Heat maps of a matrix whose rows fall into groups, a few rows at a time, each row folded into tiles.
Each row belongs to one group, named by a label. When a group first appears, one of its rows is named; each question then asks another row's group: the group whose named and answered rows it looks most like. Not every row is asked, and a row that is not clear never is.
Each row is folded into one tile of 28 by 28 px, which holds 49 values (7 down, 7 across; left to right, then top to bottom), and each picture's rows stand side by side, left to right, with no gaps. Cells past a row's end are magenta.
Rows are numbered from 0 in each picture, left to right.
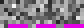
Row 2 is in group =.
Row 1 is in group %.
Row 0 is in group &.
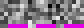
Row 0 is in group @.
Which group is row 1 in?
%
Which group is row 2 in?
=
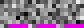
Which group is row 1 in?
&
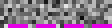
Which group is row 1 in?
&
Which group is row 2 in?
&
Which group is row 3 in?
=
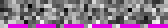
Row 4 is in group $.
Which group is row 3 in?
%
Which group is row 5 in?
$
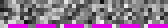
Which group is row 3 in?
$
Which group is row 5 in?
%
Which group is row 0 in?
%
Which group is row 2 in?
=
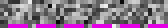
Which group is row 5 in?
@
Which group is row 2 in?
@
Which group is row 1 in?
$
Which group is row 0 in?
@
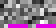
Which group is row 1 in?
$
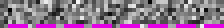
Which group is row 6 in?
=
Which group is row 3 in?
&
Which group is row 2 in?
=
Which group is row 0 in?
@
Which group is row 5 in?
&
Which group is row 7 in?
%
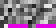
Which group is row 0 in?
=
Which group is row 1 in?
@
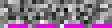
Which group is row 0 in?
%
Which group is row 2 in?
%
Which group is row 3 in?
@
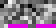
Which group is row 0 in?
=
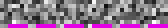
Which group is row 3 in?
=
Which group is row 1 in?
$
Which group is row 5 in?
$
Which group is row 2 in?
%
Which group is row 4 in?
%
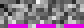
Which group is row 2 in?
$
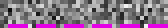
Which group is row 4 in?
$
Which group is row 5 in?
=
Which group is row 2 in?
=
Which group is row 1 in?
&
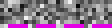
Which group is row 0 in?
%
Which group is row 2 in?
%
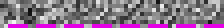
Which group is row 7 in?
&
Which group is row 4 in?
=
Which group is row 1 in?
@
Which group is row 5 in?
&
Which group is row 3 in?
&
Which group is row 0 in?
%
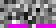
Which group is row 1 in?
=
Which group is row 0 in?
$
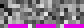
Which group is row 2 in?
%
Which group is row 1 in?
&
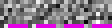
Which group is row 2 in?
=
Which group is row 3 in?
$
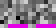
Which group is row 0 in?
&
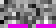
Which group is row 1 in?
@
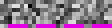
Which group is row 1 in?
@
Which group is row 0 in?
$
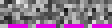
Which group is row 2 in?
@
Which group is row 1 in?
%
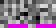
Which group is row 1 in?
$
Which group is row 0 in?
&
